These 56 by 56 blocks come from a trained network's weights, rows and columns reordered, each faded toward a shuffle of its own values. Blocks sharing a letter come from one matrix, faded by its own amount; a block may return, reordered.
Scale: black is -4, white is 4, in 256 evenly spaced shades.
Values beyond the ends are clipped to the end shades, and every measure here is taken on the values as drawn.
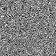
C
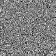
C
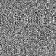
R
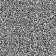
R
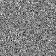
C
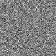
R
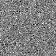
C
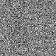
C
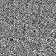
C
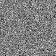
C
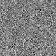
C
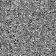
C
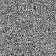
R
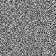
R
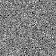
C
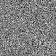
C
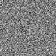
R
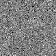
C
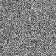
R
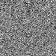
C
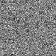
R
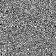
C
